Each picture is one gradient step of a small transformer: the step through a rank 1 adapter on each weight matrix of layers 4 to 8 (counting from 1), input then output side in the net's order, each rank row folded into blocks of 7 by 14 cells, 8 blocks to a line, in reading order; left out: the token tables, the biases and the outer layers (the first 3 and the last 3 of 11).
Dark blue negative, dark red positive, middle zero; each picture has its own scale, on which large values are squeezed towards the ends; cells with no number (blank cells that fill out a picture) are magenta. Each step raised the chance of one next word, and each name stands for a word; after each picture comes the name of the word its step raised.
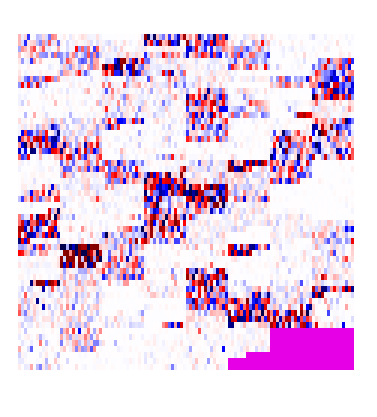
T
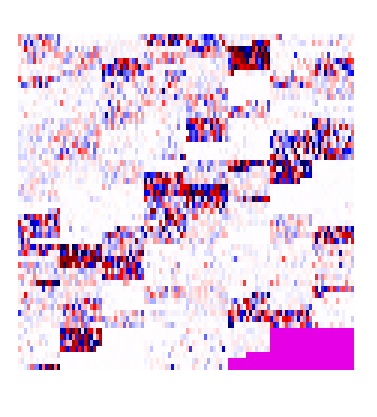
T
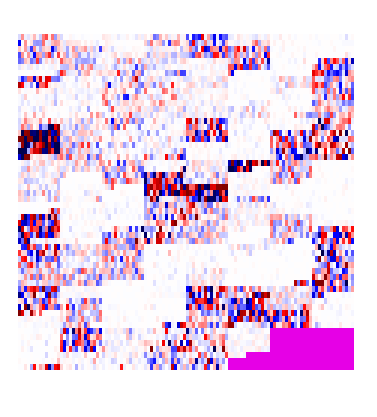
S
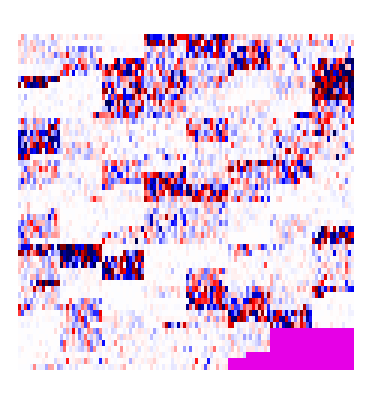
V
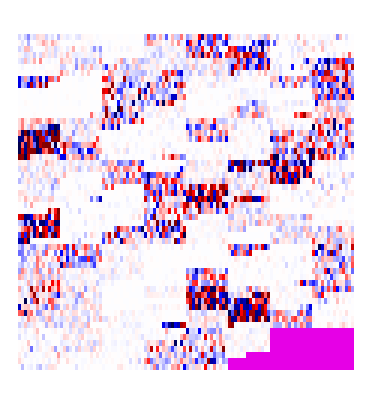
S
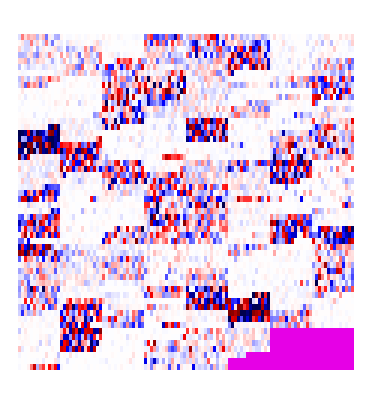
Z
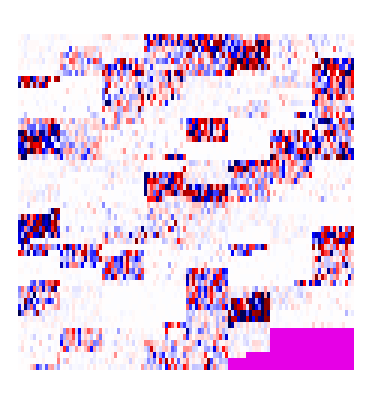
Z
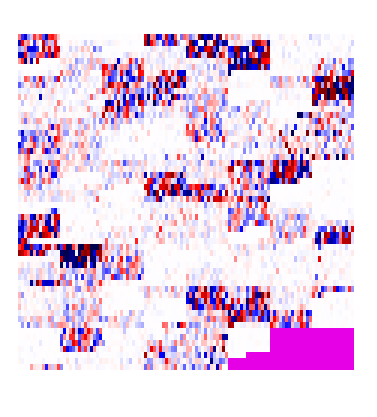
V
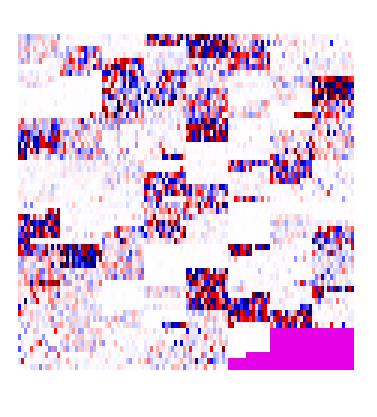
V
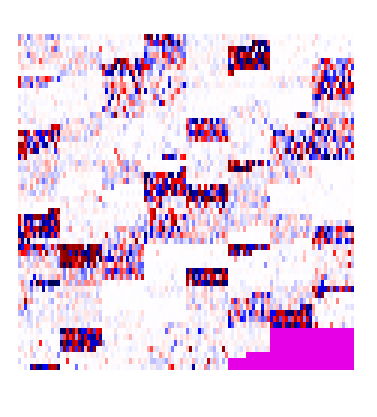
T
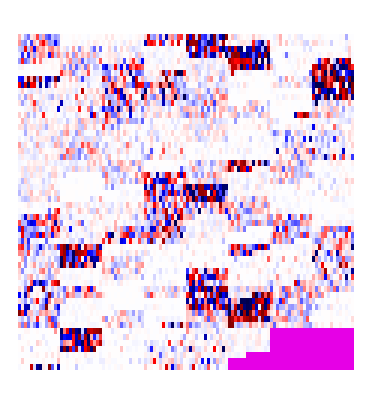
V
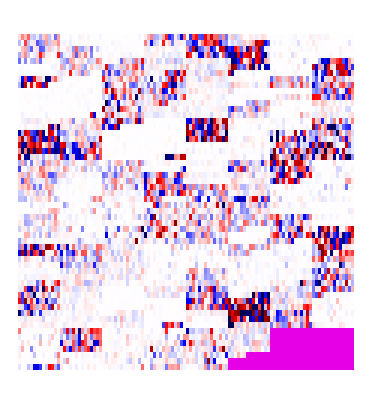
Z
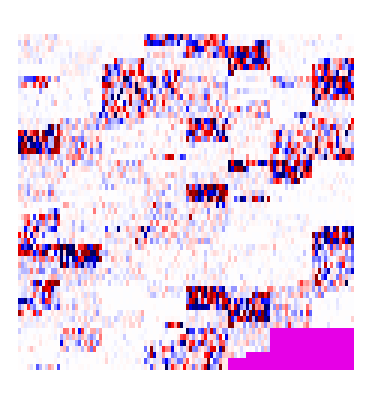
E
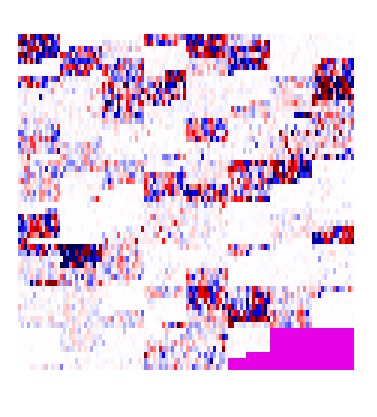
V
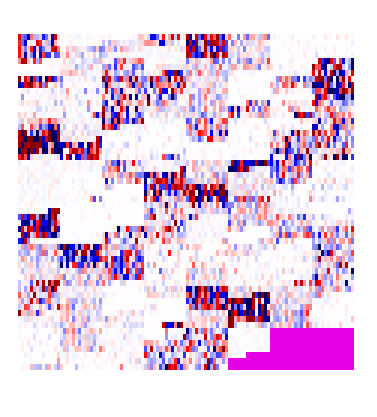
S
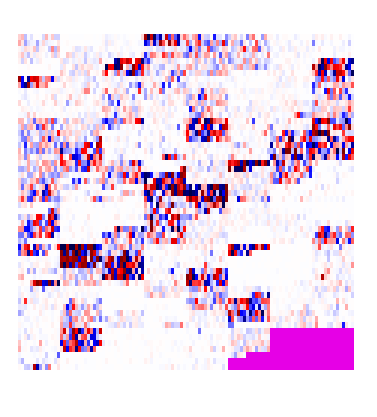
T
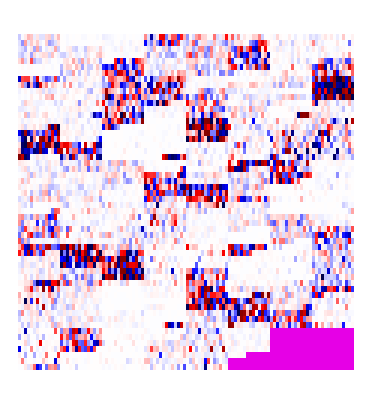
V
